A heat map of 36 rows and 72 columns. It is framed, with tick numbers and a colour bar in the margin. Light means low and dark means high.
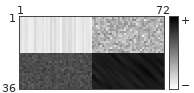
The table splits into 2 rows of 2 panels. Panel 1,1: very low, streaked downward, faint in contrast. Panel 1,2: low, fine-grained. Panel 2,1: high, fine-grained, faint in contrast. Panel 2,2: very high, slanting down to the right, faint in contrast.
